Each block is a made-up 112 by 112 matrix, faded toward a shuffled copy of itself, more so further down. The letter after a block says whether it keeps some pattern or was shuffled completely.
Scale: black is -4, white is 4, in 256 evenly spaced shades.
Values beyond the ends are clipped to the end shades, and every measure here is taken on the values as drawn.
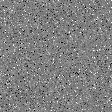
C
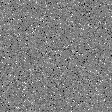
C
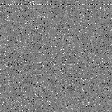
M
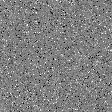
C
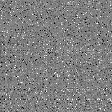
M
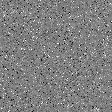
C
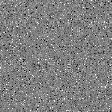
M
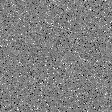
C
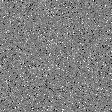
C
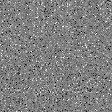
M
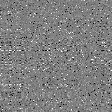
M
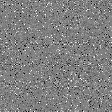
M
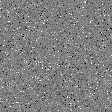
C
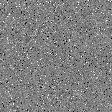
C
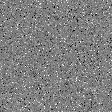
C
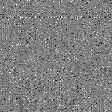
M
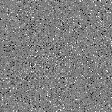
M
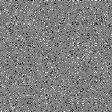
M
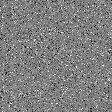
C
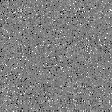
M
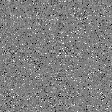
M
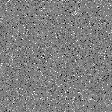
M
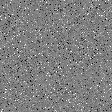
C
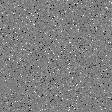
C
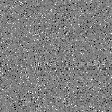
M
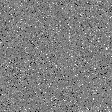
C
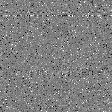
M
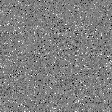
M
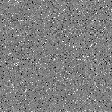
M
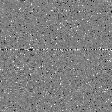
M
